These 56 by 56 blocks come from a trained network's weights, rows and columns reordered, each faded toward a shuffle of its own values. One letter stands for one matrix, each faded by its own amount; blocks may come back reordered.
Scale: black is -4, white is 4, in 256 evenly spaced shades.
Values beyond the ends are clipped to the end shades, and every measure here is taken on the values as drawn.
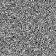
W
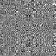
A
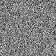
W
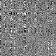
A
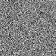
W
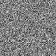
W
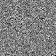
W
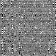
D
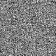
W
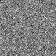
W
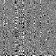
A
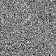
W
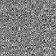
A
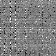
D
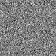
W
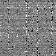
D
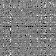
D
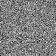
W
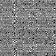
D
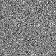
W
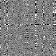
A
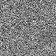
W
